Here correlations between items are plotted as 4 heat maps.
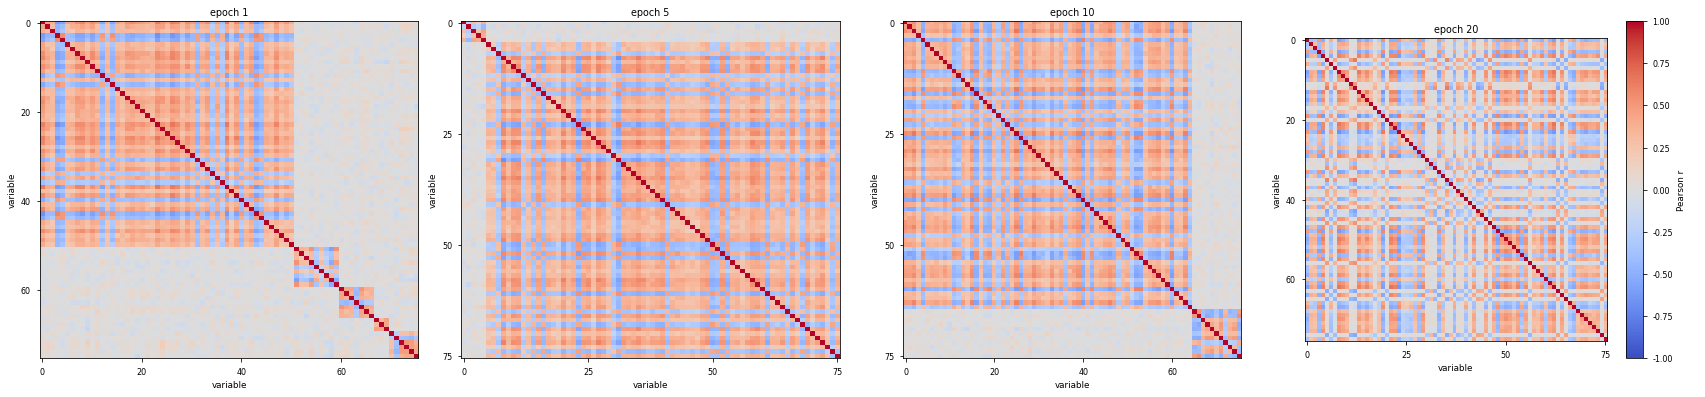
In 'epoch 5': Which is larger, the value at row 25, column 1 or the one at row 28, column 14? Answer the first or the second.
the first
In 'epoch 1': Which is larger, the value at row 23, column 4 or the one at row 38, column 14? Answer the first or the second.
the second
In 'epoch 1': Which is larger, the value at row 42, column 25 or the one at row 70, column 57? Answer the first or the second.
the first
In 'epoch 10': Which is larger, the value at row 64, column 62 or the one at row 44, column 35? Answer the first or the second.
the second
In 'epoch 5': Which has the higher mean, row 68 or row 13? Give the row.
13
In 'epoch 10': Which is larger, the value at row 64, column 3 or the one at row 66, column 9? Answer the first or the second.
the second
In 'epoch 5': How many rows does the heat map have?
76
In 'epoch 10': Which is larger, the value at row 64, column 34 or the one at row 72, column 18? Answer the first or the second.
the second
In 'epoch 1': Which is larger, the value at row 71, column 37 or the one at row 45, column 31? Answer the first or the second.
the first
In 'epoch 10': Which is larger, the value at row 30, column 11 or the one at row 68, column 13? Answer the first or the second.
the second
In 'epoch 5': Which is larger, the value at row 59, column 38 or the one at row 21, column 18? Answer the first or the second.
the first
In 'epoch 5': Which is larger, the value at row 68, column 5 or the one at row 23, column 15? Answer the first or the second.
the first
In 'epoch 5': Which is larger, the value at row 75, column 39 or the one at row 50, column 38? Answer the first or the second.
the first
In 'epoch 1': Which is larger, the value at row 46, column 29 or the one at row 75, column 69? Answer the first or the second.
the first
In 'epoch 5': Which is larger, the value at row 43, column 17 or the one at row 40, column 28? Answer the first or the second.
the second
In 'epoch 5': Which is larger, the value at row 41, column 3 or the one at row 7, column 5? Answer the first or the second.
the first
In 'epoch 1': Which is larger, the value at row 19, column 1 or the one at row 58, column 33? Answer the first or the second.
the first
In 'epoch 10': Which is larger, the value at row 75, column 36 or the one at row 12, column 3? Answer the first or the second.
the first
